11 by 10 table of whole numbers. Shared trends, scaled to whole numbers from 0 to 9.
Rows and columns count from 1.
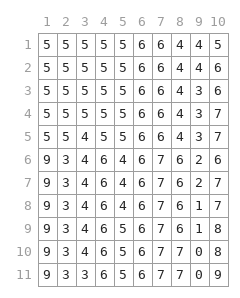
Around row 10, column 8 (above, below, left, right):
6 7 7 0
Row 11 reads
9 3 3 6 5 6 7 7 0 9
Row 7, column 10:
7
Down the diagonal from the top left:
5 5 5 5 5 6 7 6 1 8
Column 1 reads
5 5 5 5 5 9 9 9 9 9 9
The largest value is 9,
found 7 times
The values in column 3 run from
3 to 5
